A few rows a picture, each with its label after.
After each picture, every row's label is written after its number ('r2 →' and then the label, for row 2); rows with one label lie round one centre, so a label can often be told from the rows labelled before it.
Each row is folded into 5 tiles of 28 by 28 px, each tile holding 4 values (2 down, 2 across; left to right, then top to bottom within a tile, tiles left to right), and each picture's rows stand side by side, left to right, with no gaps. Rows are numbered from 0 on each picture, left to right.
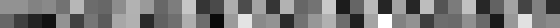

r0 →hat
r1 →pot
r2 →pot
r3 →pot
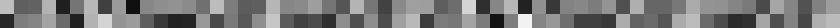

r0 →pot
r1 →hat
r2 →hat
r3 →pot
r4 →hat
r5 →hat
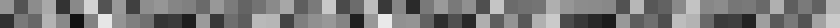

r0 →pot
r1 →hat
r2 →pot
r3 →hat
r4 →hat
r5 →hat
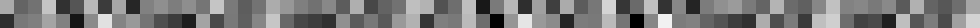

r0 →pot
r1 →hat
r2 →hat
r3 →pot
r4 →pot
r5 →hat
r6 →hat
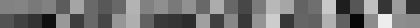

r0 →hat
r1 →hat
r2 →pot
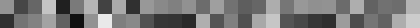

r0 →pot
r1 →hat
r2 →hat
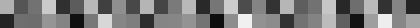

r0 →pot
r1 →pot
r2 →pot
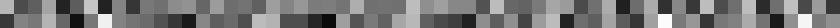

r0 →pot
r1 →hat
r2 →hat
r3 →hat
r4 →pot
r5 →pot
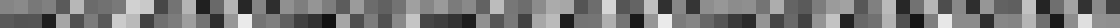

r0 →hat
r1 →pot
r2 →hat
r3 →hat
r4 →pot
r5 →hat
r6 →pot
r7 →pot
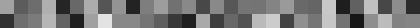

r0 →pot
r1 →hat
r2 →pot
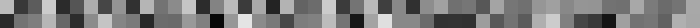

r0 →pot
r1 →pot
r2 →pot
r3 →hat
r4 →hat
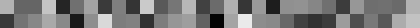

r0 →pot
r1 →pot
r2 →hat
